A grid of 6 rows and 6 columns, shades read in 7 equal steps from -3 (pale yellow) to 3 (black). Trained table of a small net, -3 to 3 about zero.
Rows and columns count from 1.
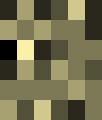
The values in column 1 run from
-1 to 3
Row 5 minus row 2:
1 0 1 0 -1 -2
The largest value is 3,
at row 3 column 1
